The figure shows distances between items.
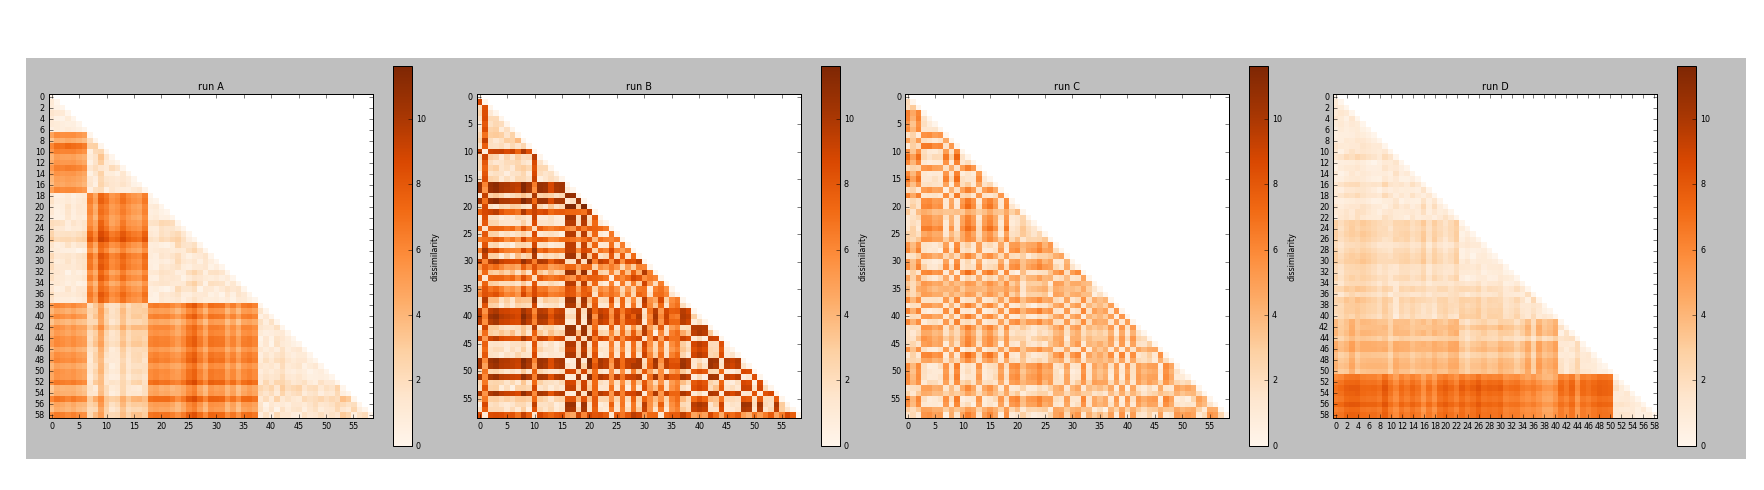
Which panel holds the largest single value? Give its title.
run B
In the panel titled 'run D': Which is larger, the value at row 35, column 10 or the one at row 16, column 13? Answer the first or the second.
the first
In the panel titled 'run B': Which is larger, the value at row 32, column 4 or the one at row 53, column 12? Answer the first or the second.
the first
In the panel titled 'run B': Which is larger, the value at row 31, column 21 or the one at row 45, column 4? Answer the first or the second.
the first
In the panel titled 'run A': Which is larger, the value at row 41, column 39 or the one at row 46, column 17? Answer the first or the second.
the second
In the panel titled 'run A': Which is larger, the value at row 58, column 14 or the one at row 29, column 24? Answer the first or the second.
the first
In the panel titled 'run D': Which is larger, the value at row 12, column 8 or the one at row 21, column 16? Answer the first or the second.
the second
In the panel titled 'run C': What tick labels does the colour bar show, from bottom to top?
0, 2, 4, 6, 8, 10
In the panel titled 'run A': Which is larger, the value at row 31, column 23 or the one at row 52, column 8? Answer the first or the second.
the second
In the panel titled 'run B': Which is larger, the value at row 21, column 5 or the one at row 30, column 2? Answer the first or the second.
the second
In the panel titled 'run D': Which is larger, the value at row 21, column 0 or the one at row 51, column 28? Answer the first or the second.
the second
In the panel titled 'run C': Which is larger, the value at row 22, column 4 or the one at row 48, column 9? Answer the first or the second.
the first
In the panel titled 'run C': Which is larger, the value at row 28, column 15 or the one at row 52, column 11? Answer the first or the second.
the second
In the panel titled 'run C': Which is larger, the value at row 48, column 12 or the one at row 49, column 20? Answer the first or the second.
the second
